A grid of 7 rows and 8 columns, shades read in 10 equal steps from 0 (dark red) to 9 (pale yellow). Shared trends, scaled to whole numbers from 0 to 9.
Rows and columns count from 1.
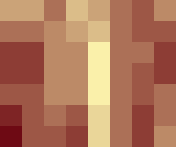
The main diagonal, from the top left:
6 4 5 5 9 4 2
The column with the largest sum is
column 5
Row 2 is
4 4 5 6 7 4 3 3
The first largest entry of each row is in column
4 5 5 5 5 5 5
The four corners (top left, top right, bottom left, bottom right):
6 5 0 5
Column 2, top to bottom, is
6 4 2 2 3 3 3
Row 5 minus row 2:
-1 -1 0 -1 2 0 0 1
